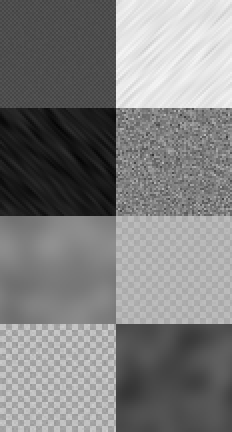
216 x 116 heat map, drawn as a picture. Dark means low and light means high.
The table splits into 4 rows of 2 panels. Panel 1,1: low, checkered, faint in contrast. Panel 1,2: very high, slanting up to the right, faint in contrast. Panel 2,1: very low, slanting down to the right, faint in contrast. Panel 2,2: middling, fine-grained. Panel 3,1: middling, smooth, faint in contrast. Panel 3,2: high, checkered, faint in contrast. Panel 4,1: high, checkered. Panel 4,2: low, smooth, faint in contrast.
